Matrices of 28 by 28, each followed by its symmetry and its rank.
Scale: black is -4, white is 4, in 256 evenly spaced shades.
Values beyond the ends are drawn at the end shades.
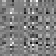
neither, rank two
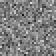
neither, full rank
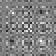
symmetric, rank three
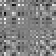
symmetric, rank three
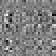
neither, rank three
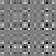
symmetric, rank one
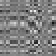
neither, rank two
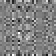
neither, rank three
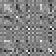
symmetric, rank three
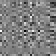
neither, rank three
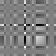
symmetric, rank one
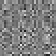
neither, rank three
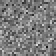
neither, full rank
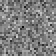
neither, full rank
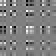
symmetric, rank one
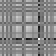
symmetric, rank one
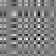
symmetric, rank one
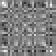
symmetric, rank three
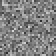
neither, full rank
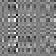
neither, rank two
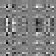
neither, rank two
